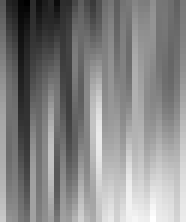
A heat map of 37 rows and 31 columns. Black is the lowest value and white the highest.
The ninth with the highest average is the bottom right. The ninth with the lowest average is the top left. The halves do not mirror each other. Values rise toward the bottom right. Streaks run downward.
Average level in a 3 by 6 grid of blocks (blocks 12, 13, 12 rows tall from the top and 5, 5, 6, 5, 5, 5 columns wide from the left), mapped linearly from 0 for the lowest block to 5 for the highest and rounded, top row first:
0 0 1 2 3 2 | 1 2 2 3 3 3 | 2 3 3 5 5 5
